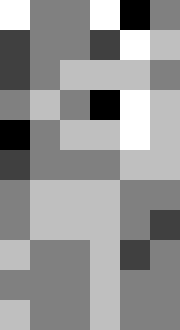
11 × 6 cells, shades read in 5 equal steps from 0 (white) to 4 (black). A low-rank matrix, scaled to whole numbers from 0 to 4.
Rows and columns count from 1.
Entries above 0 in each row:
4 5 6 5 5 6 6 6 6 6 6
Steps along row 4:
down up up down up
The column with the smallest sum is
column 4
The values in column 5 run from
0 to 4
